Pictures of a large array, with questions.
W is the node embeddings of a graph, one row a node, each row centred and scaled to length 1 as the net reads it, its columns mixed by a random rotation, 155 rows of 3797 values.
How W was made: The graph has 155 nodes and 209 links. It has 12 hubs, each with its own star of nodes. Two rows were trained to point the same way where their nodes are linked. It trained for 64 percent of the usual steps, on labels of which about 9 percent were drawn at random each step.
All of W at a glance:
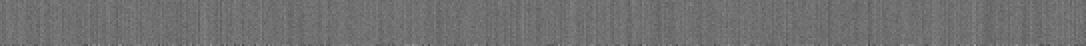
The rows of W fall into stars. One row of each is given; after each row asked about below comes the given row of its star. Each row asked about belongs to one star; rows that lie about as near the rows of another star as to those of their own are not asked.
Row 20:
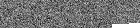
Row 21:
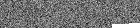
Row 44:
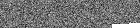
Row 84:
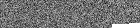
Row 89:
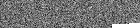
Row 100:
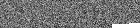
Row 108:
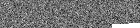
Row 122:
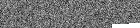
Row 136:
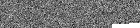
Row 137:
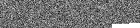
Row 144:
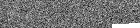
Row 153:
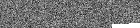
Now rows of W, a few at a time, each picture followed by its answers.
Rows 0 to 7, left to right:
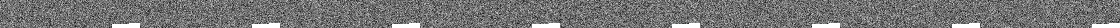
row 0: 122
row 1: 44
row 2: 100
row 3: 137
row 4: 89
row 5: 108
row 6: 144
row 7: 21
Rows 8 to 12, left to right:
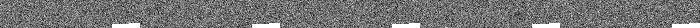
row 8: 100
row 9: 122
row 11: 122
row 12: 137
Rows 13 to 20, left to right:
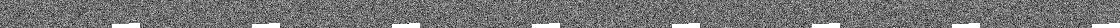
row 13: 136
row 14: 20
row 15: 44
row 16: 20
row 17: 108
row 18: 100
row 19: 137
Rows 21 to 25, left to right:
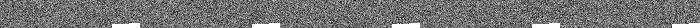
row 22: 108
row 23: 136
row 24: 100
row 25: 21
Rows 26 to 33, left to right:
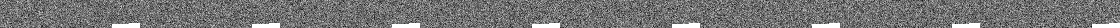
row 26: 144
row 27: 144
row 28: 21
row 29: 84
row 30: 20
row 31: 20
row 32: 100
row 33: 89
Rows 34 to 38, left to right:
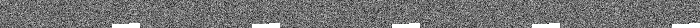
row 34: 137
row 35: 84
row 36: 100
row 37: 44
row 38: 136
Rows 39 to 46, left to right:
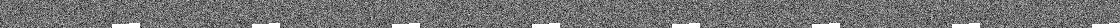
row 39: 89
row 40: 21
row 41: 20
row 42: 44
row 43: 100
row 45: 20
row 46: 89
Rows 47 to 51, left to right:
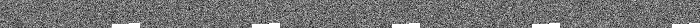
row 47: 144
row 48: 89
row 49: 100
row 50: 136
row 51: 44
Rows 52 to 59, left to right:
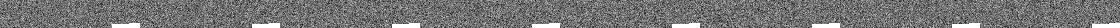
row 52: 108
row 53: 108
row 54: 108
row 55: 108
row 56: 100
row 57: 20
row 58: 89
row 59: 84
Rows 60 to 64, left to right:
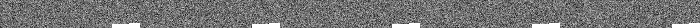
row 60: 84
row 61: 89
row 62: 108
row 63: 144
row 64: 100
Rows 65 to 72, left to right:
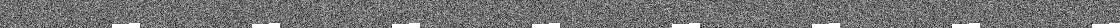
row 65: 20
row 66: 21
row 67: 89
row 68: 21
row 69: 153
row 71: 100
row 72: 136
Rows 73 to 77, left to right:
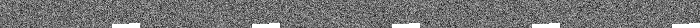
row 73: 84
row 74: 44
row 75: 108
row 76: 153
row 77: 44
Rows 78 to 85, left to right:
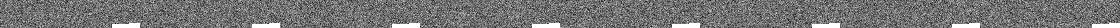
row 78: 122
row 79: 84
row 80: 153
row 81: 44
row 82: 136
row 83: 21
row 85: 44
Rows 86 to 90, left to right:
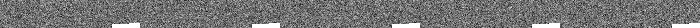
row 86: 44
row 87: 144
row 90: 89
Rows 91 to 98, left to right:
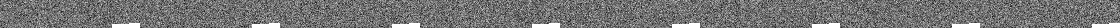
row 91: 20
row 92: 153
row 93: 153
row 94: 122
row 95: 89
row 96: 153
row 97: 108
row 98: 137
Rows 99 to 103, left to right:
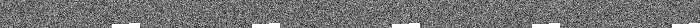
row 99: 44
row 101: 84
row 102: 122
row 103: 137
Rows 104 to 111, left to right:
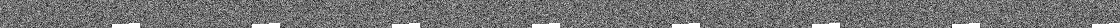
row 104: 144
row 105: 153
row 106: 44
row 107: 89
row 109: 136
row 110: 89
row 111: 144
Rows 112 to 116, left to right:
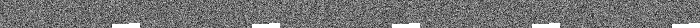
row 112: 20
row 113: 89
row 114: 153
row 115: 153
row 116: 122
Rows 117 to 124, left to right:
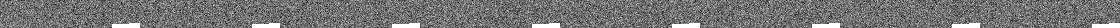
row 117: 21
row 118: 21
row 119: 122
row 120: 100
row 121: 136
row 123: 44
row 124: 100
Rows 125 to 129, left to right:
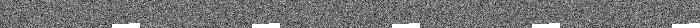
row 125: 20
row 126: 21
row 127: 108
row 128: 122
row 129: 100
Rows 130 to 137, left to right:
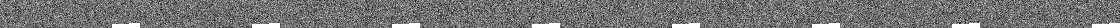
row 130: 21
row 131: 153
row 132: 144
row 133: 20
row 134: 108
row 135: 44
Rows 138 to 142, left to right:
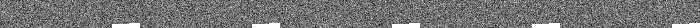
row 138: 136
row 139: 89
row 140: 20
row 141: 21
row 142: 136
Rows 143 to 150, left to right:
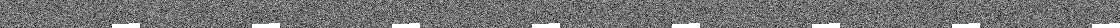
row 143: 108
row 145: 84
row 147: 21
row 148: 44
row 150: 20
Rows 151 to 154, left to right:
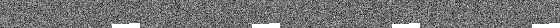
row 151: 108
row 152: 153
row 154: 108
